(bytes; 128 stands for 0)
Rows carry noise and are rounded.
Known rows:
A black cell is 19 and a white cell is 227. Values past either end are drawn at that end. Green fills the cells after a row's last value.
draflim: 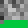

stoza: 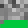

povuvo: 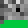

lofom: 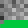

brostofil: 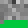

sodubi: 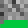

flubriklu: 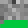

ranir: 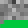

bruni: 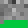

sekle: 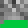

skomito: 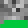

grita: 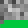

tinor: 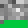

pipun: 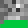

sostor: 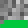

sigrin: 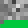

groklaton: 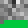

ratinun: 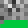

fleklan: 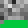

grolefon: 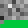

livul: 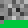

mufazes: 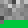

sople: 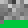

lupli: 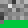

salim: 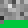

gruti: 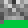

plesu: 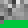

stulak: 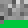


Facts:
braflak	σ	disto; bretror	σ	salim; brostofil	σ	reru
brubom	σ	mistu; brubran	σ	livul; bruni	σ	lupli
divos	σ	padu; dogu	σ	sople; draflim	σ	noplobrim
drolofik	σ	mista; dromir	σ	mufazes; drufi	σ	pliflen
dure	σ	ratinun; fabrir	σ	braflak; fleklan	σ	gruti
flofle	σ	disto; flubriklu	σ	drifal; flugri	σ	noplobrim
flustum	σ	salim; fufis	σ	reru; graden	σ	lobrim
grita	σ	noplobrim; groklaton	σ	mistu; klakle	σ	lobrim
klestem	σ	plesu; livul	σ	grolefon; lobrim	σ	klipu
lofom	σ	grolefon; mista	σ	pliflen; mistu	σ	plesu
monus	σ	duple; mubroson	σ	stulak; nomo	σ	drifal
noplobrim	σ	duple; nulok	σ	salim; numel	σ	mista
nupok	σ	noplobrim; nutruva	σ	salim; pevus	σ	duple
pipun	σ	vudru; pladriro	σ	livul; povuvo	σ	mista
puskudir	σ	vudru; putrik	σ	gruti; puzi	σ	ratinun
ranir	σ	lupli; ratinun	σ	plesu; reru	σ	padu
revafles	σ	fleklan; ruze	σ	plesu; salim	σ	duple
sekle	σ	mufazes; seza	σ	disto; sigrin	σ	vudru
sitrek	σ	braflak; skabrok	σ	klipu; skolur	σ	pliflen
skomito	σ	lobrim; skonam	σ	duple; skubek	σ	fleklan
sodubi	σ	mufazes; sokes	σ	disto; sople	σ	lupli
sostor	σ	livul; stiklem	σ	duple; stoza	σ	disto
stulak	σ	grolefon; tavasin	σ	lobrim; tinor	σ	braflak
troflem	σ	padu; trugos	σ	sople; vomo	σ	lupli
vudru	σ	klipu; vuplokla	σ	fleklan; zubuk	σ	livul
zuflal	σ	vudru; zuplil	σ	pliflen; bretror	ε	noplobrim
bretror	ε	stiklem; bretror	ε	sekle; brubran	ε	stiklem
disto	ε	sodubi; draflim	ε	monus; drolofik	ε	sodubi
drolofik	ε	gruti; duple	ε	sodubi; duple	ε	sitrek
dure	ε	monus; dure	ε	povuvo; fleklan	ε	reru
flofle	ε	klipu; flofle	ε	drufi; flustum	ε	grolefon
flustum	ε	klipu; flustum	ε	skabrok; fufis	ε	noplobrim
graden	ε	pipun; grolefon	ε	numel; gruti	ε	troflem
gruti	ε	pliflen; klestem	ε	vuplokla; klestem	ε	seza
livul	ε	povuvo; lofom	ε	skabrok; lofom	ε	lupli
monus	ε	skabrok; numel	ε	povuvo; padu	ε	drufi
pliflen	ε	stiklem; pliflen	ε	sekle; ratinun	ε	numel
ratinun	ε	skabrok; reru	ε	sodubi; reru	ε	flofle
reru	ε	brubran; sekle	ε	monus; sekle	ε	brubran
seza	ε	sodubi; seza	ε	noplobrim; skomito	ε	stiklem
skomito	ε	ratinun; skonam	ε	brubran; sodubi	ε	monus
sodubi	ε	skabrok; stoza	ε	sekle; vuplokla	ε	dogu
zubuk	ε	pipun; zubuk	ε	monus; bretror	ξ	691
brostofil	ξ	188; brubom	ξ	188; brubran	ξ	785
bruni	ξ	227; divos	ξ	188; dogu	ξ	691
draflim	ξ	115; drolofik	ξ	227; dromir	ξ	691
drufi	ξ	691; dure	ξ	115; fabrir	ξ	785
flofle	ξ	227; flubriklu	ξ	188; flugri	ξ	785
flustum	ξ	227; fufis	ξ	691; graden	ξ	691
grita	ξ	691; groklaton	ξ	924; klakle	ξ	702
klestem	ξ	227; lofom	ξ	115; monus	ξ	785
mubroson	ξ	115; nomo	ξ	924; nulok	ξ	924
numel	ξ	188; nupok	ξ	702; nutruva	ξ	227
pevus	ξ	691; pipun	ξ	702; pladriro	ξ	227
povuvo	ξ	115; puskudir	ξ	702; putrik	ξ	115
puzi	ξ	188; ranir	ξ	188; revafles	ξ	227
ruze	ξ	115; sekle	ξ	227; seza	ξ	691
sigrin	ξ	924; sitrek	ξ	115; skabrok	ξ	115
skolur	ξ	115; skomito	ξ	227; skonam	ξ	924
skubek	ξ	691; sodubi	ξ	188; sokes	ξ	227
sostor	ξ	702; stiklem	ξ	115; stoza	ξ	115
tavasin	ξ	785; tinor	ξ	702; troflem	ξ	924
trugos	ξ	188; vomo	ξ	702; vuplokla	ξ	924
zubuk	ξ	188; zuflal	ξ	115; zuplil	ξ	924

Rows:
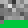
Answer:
reru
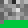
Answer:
skubek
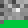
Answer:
seza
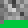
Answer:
skonam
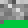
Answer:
braflak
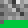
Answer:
troflem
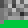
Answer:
brubran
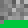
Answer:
mubroson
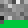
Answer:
mista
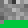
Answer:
putrik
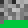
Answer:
vuplokla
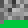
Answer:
klestem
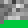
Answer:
graden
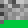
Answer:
sitrek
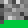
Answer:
drolofik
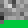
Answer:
duple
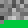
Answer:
zubuk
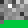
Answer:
noplobrim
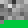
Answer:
padu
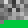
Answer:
dure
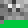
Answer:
klipu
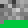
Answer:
flofle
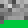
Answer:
disto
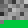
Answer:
dogu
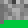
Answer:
dromir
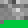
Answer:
sokes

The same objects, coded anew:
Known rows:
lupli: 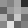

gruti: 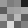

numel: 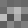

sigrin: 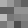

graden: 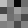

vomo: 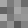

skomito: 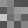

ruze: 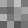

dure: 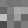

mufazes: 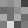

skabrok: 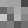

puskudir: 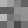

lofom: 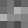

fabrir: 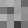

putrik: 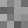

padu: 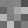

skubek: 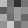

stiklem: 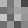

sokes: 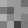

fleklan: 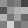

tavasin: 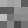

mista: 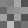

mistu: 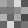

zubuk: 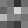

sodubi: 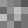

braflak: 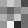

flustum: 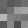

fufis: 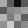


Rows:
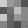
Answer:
pipun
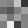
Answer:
salim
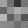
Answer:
drufi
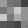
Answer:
brubran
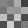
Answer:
ratinun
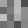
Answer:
monus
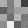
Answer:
sople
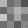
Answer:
sekle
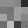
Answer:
stulak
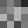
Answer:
grolefon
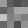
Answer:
skonam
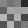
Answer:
pliflen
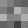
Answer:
sostor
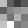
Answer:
dogu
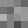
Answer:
mubroson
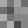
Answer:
nutruva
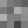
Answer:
pladriro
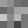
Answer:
stoza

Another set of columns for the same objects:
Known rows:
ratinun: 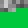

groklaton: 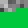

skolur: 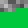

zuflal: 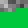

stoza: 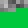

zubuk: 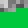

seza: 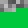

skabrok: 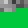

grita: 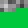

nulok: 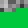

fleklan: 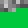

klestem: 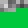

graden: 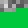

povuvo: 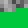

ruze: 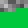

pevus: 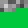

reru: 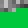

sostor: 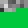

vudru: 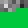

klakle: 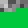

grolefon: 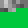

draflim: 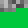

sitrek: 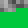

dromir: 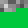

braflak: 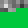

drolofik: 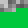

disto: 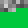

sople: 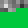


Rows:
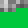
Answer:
flustum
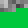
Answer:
dure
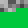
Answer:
vuplokla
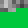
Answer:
lupli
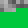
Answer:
brubran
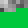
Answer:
numel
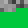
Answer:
stiklem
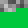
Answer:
dogu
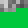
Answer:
skomito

